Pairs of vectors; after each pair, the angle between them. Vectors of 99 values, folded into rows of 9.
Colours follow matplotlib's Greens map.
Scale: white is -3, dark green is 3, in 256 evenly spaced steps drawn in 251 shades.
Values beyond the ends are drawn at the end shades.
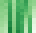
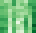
nearly opposite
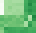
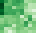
nearly opposite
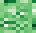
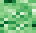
nearly parallel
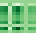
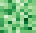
orthogonal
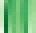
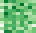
partly aligned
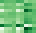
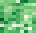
partly opposed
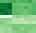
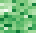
partly opposed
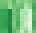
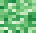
orthogonal
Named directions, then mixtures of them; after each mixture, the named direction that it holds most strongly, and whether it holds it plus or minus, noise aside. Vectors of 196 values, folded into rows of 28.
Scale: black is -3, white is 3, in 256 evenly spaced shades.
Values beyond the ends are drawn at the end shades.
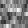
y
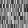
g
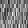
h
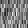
h, plus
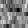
y, minus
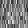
g, plus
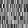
g, plus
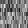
h, plus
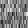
h, minus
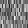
g, minus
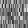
g, minus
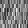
h, plus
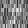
h, plus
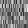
g, minus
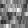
y, plus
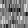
y, minus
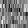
g, minus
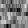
y, minus
